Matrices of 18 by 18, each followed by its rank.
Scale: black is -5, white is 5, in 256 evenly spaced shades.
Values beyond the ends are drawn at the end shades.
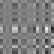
one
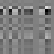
one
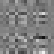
two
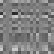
two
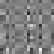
two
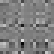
two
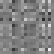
two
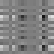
one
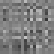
two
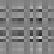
one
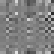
two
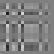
one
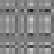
one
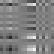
one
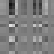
one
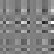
one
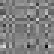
two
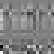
two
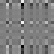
one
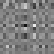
two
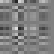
one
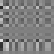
one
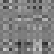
two
